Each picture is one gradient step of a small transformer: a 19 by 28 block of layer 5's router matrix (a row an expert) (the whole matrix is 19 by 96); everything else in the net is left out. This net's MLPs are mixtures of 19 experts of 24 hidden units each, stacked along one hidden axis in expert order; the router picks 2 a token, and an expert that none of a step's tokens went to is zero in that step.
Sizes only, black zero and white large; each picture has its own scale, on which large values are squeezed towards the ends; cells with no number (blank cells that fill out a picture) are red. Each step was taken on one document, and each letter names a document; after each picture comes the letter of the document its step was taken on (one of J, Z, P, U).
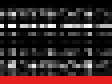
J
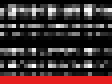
J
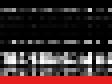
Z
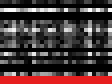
Z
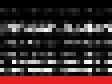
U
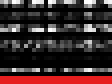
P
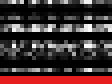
P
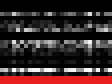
U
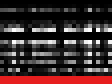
U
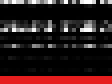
P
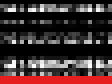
Z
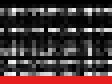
Z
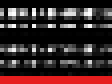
J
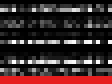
Z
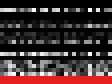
Z
